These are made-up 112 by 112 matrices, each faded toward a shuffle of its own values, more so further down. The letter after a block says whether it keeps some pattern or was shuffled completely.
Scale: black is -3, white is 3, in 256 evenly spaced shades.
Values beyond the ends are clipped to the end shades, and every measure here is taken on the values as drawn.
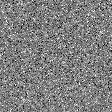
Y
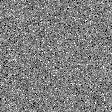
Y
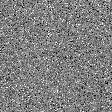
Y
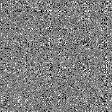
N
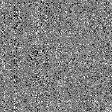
N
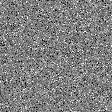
Y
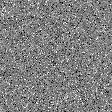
Y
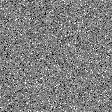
Y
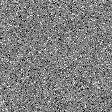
Y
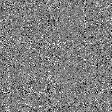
N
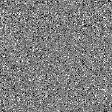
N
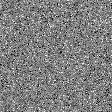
Y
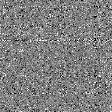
N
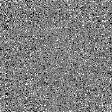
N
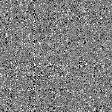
N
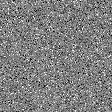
Y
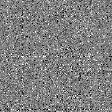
N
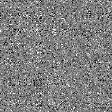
N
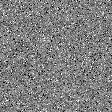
Y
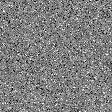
Y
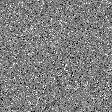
Y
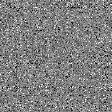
N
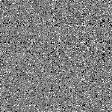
N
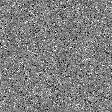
Y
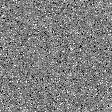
Y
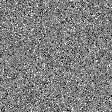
Y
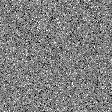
Y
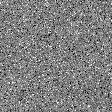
Y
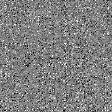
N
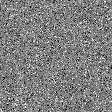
Y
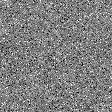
Y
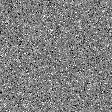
Y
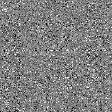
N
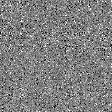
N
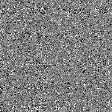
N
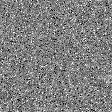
Y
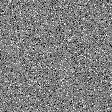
Y
